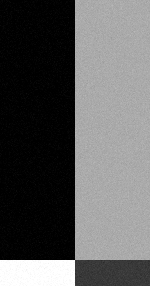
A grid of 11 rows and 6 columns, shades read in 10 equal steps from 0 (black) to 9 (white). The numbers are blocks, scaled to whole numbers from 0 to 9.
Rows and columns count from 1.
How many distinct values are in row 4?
2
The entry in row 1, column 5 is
6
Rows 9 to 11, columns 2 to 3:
0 0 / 0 0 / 9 9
